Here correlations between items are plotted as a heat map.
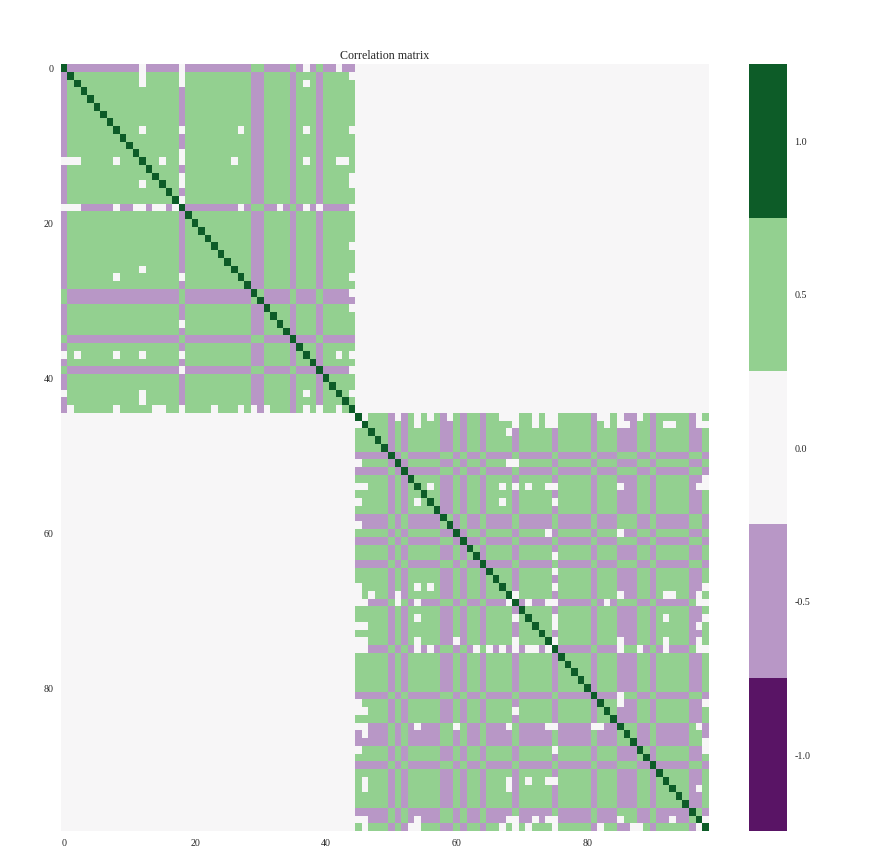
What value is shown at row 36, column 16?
0.5
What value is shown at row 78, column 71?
0.5
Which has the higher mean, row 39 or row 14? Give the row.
14
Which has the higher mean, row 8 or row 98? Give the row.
8
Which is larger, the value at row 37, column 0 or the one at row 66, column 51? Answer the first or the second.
the second
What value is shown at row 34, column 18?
-0.5
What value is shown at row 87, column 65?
-0.5
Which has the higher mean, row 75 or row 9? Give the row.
9
